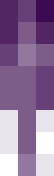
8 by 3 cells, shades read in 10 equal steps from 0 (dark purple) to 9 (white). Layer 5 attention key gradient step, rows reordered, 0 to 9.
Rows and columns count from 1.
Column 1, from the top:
1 1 2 3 3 8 8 9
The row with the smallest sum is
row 1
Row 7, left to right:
8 3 9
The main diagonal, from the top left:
1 3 3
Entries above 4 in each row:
0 0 0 0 0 2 2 2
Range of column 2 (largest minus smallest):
2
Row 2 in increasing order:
1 1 3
